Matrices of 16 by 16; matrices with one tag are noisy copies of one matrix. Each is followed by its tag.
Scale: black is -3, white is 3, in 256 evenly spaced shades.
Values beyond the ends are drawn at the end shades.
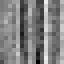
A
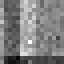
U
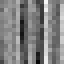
A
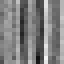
A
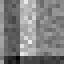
U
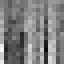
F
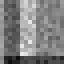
U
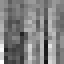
F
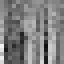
F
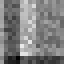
U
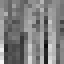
F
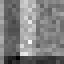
U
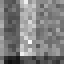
U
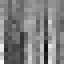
F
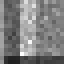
U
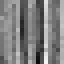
A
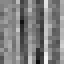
A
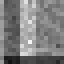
U
